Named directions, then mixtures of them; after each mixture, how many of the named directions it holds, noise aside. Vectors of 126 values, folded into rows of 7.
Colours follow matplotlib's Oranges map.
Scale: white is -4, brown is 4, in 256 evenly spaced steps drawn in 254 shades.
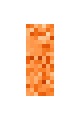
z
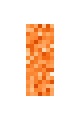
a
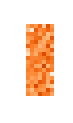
two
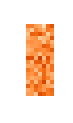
one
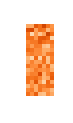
one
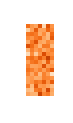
two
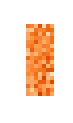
two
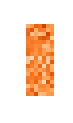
one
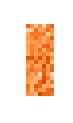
two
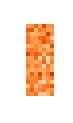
two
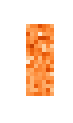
two
